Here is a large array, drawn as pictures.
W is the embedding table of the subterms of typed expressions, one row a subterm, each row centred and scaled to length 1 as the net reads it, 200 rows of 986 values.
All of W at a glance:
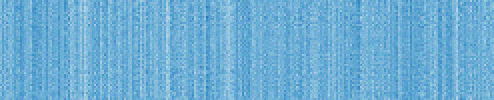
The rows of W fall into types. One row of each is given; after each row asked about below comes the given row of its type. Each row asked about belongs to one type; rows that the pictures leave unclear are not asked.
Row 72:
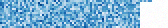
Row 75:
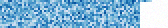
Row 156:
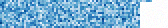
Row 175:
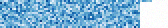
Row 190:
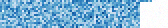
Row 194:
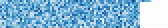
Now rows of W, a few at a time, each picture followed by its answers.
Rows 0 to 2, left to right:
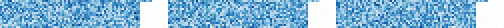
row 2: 72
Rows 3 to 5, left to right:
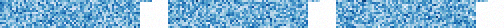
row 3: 72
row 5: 175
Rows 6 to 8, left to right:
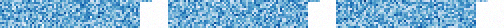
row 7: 72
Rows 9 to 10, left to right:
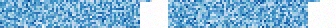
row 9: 156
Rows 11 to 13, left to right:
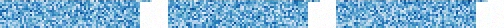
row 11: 194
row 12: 75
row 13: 75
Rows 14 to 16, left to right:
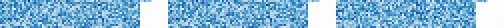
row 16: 194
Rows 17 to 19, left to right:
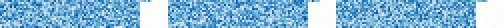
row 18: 75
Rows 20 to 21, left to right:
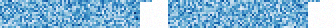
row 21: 72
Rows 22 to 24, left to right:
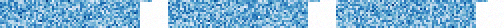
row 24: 194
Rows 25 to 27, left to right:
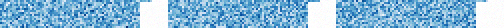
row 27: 156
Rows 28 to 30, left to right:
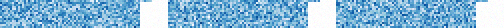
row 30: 72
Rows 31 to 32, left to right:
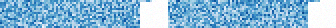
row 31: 156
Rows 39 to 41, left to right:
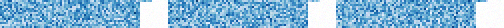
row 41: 194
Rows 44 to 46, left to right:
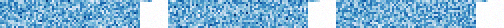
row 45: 75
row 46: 156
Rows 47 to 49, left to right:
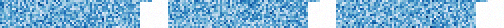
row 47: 72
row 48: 190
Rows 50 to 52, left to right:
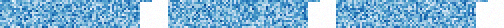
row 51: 190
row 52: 156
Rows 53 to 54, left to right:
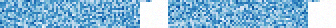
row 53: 156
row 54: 75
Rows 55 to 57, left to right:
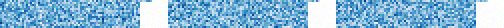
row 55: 156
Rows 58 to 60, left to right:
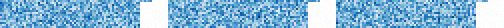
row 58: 72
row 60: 156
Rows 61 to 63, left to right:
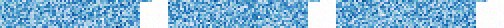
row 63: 156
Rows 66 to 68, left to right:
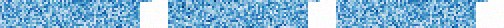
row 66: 190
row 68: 190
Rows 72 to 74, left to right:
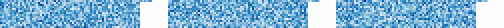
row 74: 175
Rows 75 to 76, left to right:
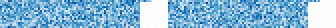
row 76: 190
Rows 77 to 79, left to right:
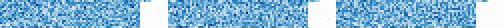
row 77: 75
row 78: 75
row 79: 156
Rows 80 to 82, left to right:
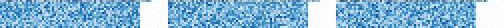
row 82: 194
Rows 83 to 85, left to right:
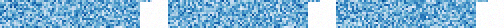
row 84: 72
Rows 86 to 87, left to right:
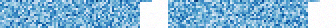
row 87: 175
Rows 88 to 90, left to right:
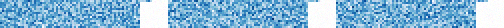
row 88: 156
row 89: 194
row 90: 175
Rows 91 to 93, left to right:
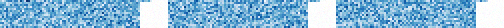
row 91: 194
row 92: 175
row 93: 75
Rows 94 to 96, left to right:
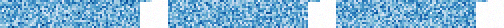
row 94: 75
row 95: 72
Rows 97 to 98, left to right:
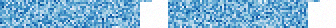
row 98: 156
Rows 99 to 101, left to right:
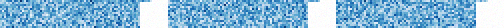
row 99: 194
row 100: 194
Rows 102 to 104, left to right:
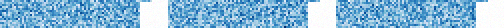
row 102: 194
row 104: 190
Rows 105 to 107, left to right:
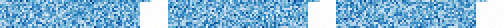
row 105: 194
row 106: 75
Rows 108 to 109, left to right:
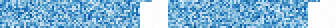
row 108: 156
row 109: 190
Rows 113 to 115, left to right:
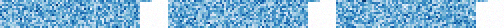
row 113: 194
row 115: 175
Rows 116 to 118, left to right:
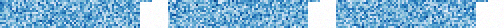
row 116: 72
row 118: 190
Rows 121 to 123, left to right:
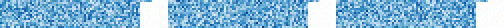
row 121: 156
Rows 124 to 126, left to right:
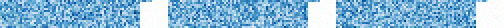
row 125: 190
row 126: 156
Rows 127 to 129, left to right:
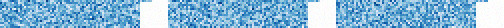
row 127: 175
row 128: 194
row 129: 72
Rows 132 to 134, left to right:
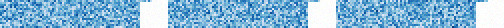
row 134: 190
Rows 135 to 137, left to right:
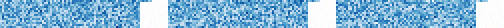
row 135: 190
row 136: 75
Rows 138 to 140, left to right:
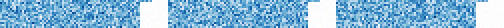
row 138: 190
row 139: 72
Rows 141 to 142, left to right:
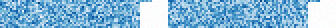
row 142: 72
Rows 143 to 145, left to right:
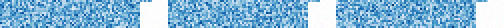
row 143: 72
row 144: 72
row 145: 194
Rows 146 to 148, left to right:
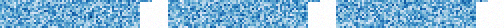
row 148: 75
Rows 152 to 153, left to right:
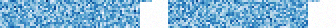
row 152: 175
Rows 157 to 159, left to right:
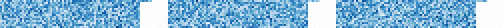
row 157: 190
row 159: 156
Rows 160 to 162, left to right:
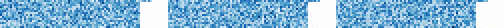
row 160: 194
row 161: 190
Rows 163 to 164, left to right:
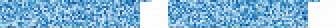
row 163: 75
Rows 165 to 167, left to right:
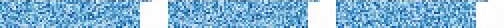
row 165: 175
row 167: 72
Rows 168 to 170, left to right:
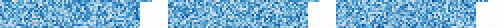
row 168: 190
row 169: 156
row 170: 72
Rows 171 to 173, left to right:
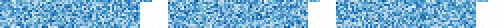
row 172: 175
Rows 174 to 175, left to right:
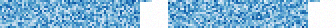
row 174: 75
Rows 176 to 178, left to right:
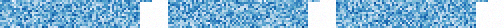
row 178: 72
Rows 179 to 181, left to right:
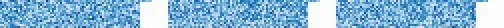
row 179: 175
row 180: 190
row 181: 190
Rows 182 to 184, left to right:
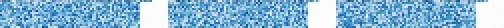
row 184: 175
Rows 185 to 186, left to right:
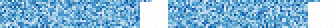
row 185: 75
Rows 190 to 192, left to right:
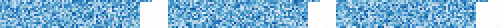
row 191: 75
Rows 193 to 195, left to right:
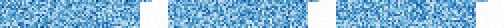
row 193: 75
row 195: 190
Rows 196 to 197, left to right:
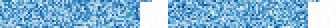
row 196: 190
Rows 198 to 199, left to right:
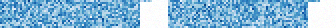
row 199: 190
